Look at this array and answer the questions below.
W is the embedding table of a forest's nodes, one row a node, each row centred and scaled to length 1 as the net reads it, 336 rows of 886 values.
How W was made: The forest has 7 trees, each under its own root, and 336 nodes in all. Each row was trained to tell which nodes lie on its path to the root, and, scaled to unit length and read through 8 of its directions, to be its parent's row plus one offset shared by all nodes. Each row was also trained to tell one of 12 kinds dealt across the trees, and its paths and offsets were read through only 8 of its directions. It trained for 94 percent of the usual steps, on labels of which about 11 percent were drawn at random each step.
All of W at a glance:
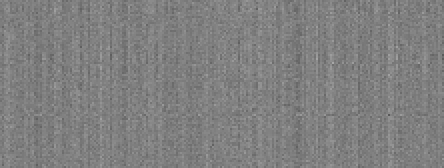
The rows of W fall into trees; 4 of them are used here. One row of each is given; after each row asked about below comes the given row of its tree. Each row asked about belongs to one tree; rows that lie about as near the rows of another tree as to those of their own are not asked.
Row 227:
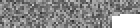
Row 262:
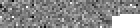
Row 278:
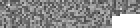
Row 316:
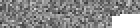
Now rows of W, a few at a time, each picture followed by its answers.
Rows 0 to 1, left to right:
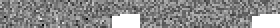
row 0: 227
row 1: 316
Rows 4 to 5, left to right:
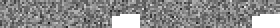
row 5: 278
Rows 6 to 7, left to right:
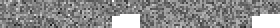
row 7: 227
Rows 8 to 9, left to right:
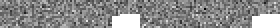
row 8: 316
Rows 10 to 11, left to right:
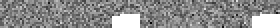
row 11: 227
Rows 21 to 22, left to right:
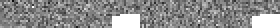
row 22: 316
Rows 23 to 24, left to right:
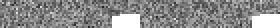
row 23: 316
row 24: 227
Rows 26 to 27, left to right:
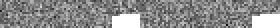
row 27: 278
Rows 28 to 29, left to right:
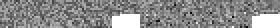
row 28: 227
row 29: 227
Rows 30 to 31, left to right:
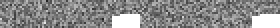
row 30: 278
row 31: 262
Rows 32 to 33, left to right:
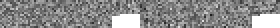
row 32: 316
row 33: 278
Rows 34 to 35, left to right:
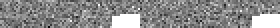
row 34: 278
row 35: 278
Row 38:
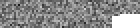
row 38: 316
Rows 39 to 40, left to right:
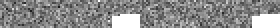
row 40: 227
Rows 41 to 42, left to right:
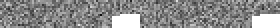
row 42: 227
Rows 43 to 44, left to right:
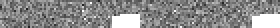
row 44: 262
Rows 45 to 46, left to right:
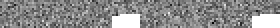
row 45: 316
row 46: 227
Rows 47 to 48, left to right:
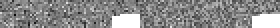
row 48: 262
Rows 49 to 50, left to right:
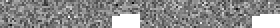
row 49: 262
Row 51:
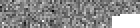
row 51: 278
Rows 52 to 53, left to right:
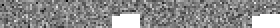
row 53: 316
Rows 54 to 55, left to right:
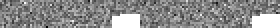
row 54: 278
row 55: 316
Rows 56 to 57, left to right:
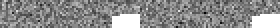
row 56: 262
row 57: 316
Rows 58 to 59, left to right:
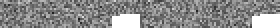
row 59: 227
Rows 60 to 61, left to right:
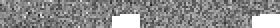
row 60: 262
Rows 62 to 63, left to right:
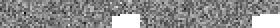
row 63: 278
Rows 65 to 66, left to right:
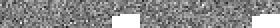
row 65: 316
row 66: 316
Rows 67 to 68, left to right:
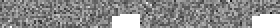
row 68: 316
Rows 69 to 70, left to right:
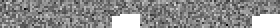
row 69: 316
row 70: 278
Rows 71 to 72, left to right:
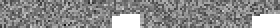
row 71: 262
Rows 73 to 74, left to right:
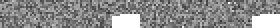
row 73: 227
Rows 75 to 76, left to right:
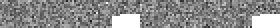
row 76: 227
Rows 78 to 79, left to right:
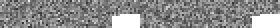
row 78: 227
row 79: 262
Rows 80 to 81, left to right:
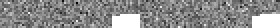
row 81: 278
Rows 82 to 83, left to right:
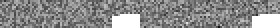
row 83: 316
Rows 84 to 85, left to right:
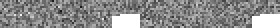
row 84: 227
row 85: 316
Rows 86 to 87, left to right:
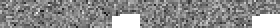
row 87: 278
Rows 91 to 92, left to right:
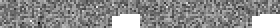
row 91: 316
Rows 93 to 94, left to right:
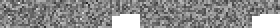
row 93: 316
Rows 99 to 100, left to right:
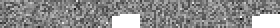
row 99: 316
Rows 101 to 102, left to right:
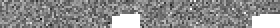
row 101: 262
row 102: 227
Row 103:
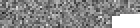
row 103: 316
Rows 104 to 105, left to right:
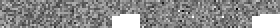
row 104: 278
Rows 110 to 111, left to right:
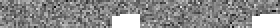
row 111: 316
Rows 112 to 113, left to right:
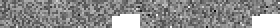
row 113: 278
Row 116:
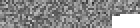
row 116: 278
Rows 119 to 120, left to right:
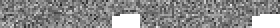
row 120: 316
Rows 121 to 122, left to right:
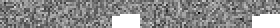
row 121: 278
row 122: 278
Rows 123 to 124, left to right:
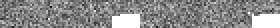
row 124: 262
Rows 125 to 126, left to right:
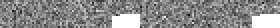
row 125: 278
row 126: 262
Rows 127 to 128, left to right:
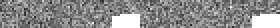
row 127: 278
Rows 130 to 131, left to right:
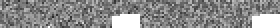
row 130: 227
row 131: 227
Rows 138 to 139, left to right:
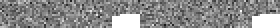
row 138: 316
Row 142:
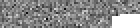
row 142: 316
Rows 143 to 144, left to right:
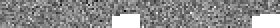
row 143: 316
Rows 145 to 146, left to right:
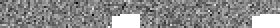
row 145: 316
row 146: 278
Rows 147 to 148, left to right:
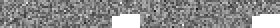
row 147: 316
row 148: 262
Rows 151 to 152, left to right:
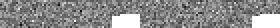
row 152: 316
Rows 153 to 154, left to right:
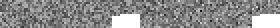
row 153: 278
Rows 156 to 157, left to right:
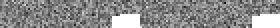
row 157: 316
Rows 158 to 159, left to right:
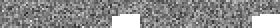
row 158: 316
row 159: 227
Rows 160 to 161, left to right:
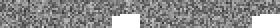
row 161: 227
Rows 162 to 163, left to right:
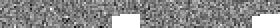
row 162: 227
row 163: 278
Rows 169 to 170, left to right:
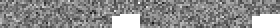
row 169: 262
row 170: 316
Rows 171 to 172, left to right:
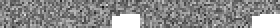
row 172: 262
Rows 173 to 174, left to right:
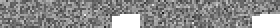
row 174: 262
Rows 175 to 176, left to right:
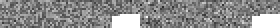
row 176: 316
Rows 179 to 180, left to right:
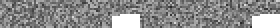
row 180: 227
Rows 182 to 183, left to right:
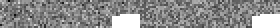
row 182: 278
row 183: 262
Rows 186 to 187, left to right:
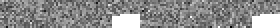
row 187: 262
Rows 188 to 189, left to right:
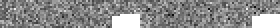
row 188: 278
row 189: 278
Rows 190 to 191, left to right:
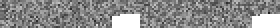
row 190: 278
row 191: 227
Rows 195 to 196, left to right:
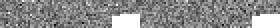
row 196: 316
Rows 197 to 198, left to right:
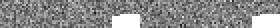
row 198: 262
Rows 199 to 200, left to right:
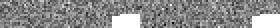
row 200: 278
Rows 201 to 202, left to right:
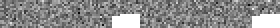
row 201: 278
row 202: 227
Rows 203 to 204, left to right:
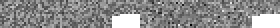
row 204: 278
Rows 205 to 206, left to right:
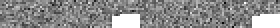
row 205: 316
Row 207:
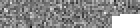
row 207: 227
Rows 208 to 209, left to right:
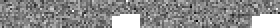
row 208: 227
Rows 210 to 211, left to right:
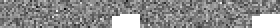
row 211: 316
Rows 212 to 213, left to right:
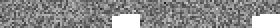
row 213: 316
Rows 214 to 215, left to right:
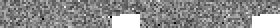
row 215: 278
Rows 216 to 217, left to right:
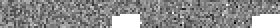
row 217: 262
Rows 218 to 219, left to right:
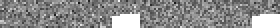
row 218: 262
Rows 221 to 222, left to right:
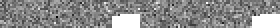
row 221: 278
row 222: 278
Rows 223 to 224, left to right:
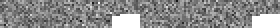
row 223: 278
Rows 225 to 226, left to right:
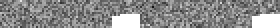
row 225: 278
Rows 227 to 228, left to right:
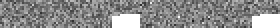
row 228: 227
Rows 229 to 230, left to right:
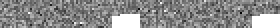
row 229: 227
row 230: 227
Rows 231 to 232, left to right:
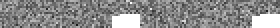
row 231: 227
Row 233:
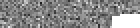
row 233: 278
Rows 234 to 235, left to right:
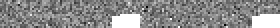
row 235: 262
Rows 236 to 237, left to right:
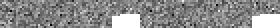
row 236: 278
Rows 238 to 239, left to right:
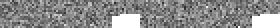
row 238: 316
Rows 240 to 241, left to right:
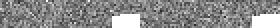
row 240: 227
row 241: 278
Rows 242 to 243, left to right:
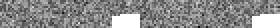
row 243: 316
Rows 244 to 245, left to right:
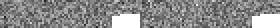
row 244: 262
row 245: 227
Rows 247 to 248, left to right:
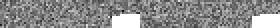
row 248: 278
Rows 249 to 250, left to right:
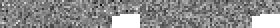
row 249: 262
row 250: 316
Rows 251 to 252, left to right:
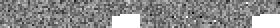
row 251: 316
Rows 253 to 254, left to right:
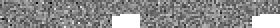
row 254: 316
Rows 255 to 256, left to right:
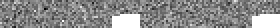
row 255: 278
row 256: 227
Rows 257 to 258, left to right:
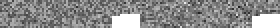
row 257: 262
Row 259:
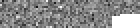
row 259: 316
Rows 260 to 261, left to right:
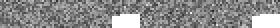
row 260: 316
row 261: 316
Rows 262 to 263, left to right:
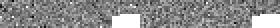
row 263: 278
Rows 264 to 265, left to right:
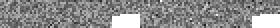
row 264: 316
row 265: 262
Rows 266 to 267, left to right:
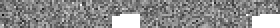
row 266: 278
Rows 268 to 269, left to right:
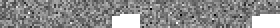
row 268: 316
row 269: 227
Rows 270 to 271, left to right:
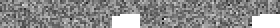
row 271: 316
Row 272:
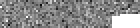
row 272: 227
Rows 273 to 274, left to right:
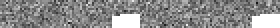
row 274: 316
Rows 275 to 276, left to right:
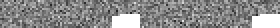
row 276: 316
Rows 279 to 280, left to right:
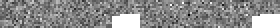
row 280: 278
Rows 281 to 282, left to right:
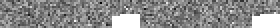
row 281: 278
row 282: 316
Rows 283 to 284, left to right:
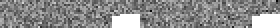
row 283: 262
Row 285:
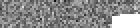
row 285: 262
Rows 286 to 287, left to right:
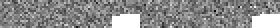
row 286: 316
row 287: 316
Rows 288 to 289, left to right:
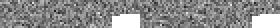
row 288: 316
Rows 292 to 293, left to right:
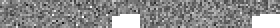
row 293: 316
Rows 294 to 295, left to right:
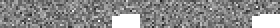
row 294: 262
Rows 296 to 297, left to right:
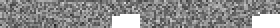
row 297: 278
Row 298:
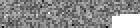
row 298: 227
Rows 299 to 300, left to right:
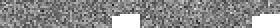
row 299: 262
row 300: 316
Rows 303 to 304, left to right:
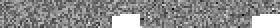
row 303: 262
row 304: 316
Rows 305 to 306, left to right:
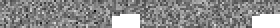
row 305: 278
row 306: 262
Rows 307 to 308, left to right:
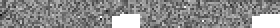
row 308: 262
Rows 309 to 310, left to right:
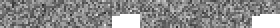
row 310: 278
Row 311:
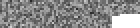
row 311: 262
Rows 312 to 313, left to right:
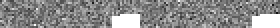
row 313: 316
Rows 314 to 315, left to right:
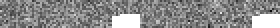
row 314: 316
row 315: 262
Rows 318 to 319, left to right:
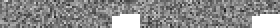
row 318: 262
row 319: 227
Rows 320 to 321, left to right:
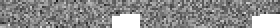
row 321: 227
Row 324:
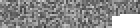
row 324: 316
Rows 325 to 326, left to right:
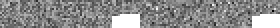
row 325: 316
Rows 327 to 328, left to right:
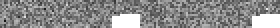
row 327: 262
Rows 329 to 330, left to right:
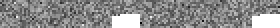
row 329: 278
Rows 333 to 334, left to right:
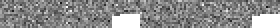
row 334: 278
